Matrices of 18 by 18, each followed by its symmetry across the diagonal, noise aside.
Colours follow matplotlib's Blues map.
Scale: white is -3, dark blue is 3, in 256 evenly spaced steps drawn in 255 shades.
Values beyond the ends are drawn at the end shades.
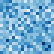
symmetric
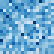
symmetric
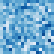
antisymmetric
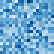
neither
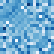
symmetric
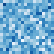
symmetric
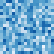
neither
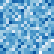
symmetric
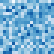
neither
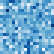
neither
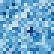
symmetric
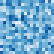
antisymmetric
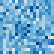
neither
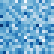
antisymmetric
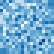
symmetric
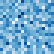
antisymmetric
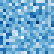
antisymmetric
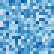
antisymmetric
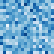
neither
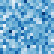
neither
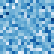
antisymmetric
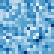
symmetric
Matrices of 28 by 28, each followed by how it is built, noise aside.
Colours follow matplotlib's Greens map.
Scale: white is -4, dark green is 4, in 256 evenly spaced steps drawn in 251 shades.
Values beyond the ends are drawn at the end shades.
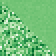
lower triangular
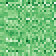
low rank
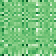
low rank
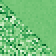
lower triangular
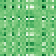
low rank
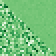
lower triangular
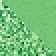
lower triangular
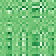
low rank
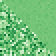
lower triangular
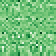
low rank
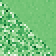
lower triangular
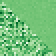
lower triangular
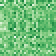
low rank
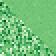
lower triangular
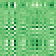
low rank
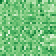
low rank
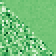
lower triangular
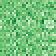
low rank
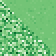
lower triangular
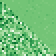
lower triangular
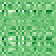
low rank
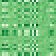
low rank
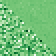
lower triangular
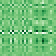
low rank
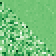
lower triangular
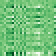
low rank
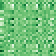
low rank
